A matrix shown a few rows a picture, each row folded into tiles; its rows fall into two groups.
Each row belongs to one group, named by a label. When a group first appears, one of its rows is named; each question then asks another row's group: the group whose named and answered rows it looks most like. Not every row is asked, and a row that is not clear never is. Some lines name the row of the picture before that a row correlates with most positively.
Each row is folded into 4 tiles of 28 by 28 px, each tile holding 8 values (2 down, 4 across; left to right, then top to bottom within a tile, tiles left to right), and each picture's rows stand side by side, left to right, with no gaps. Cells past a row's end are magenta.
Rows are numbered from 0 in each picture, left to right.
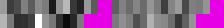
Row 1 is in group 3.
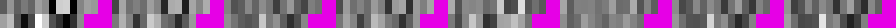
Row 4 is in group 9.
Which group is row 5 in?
9
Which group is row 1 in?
3
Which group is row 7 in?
3
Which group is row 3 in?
3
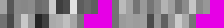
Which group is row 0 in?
9
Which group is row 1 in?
9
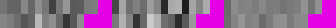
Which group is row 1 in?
3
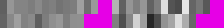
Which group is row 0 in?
9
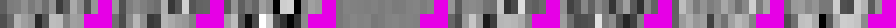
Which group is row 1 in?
9
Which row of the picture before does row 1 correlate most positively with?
1
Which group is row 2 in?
3
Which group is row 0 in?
9
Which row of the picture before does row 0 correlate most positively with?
0
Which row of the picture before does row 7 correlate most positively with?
1
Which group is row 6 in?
9
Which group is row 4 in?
9
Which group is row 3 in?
9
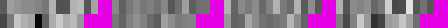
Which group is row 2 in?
9
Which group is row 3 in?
9
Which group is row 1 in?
9
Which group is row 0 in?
9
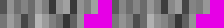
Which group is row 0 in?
3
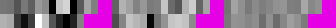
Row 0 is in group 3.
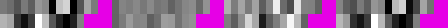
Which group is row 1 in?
9
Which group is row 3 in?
3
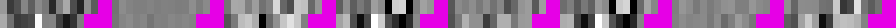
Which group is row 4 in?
9
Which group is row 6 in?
9
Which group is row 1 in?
9
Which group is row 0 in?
3
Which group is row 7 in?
9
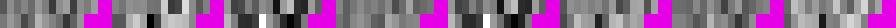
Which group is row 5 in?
9
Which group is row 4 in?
3
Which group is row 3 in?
9
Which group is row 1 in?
9
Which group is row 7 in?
9
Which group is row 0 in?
3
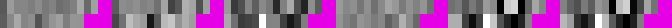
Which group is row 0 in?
9
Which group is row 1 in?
9
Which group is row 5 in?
3
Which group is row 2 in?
3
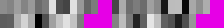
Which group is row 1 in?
3
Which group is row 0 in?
9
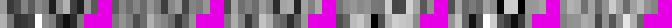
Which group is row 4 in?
3
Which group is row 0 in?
3
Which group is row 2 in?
3
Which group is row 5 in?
9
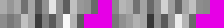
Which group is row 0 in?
9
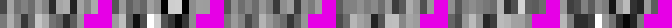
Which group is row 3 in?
9
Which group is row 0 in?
3
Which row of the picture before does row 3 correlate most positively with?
1
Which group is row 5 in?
3
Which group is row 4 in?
9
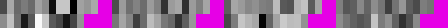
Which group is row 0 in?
3
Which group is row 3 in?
3
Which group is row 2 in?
9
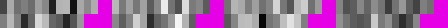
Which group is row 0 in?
3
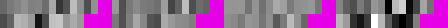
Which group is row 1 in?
9
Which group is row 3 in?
3
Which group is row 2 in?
9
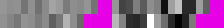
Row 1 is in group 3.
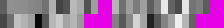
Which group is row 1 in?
9
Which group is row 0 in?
9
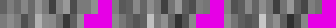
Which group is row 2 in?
3
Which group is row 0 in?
3
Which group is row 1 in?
3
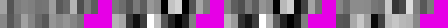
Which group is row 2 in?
3
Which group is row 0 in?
9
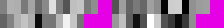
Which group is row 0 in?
9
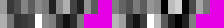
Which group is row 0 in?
3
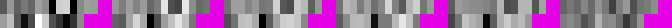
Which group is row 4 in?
9
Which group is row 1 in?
9
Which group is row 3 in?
9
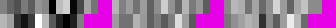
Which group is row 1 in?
9
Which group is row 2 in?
9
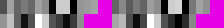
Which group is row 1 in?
3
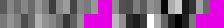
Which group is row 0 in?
3
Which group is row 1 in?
3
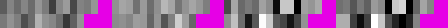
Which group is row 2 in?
3
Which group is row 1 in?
9
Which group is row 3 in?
3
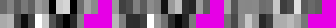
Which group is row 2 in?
9
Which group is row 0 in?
3
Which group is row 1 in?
3
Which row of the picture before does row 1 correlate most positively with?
3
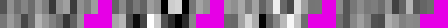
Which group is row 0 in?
3
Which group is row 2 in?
9
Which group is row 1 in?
3
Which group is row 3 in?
9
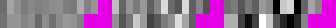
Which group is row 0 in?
9
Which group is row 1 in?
9
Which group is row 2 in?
3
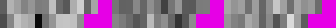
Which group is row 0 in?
9
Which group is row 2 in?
9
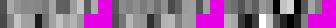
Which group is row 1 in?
9
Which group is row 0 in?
9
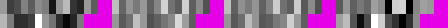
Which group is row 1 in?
9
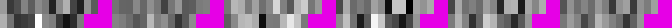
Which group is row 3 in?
3
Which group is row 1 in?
3
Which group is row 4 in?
3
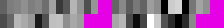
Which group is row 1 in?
3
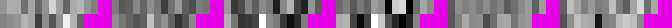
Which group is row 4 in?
9
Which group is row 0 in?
9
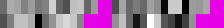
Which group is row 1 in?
3
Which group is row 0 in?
9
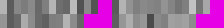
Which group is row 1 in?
9
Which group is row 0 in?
9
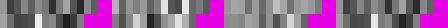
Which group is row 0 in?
3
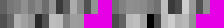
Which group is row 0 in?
9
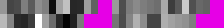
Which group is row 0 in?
3
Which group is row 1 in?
9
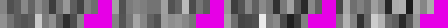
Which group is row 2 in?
3
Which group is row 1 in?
9
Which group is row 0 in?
3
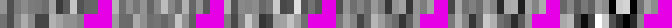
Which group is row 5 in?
3
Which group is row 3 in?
3
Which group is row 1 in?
9
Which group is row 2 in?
9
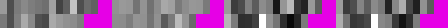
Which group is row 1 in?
9
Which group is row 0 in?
9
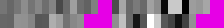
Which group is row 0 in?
9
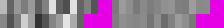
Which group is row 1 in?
9
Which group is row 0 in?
9
